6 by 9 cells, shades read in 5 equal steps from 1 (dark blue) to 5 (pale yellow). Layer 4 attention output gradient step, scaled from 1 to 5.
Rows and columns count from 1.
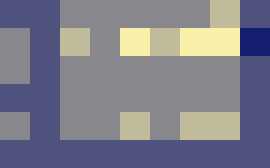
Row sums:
25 32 25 24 28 18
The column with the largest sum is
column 8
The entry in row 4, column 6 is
3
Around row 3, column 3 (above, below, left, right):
4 3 2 3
